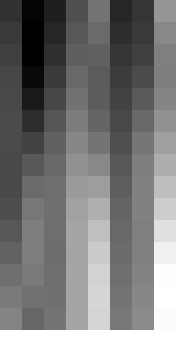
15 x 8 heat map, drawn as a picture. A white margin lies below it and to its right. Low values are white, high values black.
No lone cell stands out from its neighbours. Streaks run downward. There is an overall slope up to the top left. Stripes running up and down repeat 2 times from left to right. The ninth with the highest average is the top left.
